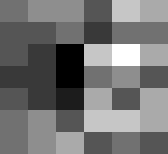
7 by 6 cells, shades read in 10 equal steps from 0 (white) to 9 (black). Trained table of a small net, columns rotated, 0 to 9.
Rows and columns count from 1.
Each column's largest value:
7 7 9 7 6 6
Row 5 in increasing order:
3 3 6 6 7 8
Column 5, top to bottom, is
2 5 0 4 6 2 5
